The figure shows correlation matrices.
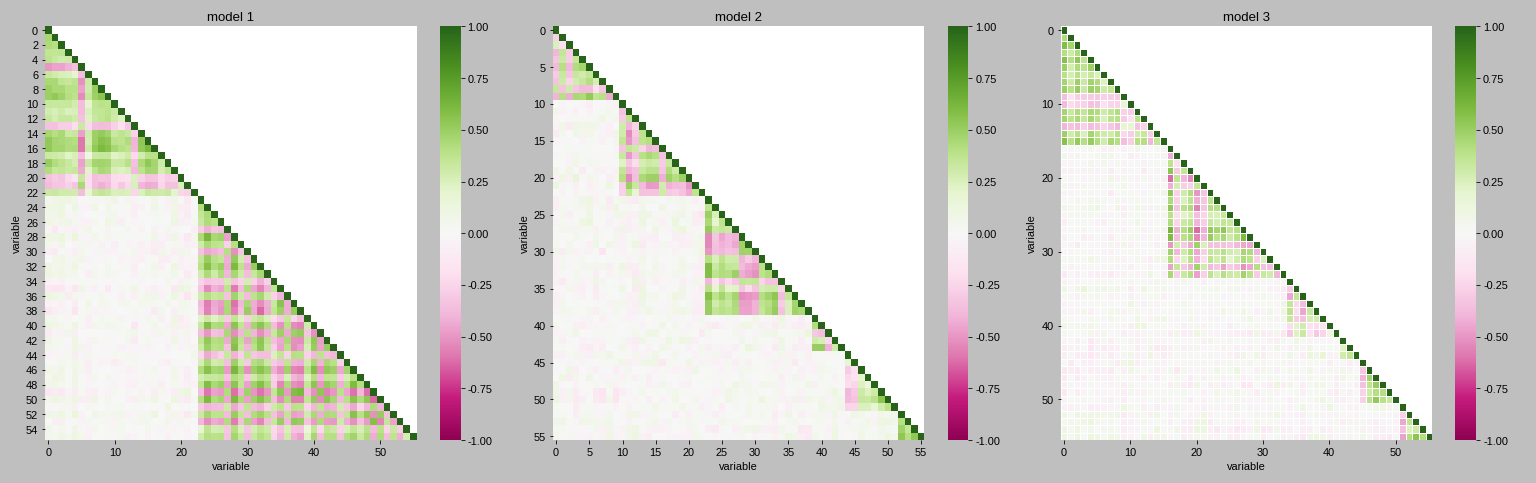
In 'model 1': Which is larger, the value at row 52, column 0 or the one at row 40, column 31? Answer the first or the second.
the second
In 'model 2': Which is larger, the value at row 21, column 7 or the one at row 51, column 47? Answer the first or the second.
the second
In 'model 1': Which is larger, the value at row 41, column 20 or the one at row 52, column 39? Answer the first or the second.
the second
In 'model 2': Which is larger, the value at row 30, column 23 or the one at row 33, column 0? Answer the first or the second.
the second
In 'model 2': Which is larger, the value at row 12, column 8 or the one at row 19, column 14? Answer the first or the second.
the second
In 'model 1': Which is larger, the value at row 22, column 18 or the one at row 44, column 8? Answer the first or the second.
the first
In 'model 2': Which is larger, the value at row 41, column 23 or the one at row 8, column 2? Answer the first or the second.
the second
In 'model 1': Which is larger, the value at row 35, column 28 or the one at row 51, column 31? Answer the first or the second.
the second
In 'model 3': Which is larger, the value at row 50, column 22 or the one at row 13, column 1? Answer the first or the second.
the first
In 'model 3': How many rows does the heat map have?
56
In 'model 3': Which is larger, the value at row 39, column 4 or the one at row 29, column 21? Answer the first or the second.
the second
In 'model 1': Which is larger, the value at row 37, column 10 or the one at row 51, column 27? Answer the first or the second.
the second
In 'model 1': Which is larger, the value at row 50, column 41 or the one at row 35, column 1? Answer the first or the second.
the second
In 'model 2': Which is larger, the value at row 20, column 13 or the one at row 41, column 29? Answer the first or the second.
the first
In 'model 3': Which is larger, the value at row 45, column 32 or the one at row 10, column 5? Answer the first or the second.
the first
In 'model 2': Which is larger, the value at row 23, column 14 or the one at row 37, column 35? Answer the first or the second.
the second
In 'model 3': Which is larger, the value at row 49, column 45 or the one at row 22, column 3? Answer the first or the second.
the second
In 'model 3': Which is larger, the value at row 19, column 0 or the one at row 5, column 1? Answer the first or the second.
the second
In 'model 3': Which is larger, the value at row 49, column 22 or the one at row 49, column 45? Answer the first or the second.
the first
